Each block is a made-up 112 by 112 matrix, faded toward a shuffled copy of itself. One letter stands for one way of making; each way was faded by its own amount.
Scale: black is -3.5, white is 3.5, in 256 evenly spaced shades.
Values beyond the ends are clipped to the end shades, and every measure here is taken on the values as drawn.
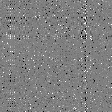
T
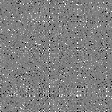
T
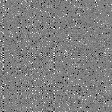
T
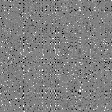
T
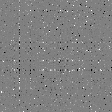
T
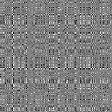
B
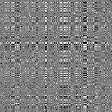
B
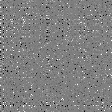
T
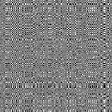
B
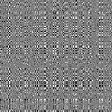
B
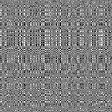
B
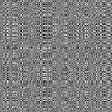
B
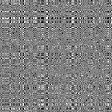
B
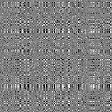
B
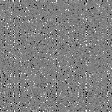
T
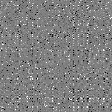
T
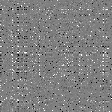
T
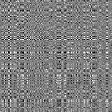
B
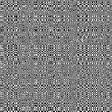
B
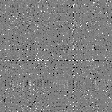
T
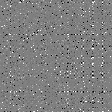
T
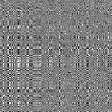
B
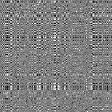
B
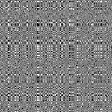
B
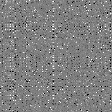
T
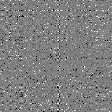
T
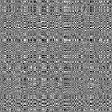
B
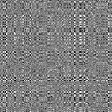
B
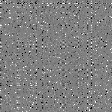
T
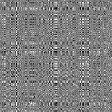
B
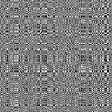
B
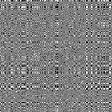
B
